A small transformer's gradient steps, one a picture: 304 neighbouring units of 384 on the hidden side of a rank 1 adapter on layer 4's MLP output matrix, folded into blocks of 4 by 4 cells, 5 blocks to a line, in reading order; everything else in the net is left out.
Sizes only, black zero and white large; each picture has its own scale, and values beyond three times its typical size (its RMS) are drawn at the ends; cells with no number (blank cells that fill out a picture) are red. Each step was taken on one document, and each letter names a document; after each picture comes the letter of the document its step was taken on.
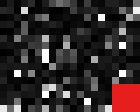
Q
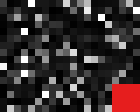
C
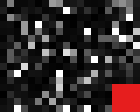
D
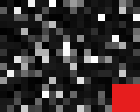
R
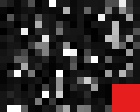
D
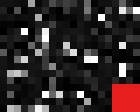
C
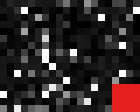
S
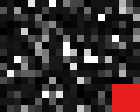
R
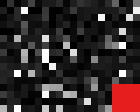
Q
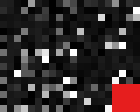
Q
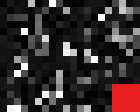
D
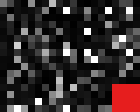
D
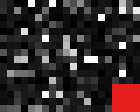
C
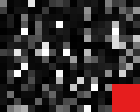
D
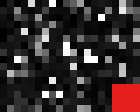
C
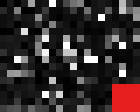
C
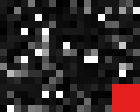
C
